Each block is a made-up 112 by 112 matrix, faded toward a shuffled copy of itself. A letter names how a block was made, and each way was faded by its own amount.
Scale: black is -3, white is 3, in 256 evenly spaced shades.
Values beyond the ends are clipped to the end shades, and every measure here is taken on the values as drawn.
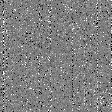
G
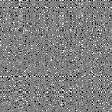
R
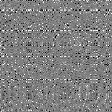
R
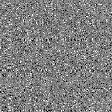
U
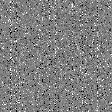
G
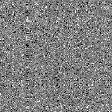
U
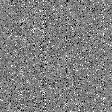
G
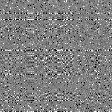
R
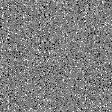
G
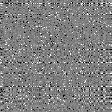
R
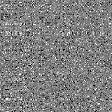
U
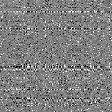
R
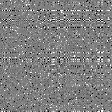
R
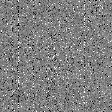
G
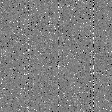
G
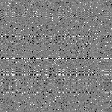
R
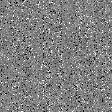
G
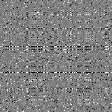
R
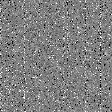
G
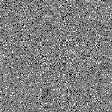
U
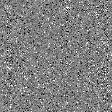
G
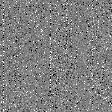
G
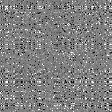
R
